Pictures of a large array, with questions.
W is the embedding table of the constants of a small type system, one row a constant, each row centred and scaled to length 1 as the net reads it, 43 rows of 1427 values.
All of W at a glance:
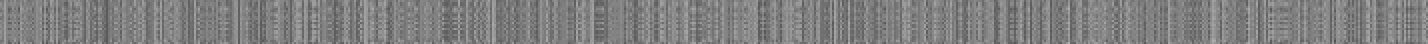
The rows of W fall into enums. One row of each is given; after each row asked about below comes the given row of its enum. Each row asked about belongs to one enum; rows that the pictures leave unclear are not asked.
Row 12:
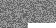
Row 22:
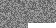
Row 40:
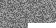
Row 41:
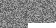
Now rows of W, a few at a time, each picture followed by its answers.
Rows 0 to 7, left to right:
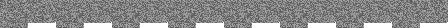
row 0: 40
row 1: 12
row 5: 12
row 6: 12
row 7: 22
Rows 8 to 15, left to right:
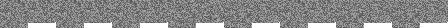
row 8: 22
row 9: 22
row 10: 22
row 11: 40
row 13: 22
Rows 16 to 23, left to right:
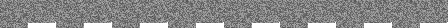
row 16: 12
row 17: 40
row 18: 40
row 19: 22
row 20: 12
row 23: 22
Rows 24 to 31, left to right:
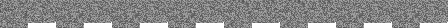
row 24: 41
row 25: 12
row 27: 12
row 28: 22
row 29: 22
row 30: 12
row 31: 12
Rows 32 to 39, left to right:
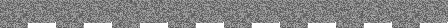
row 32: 12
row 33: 12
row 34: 22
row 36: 12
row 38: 41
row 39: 12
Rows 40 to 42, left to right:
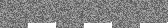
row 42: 22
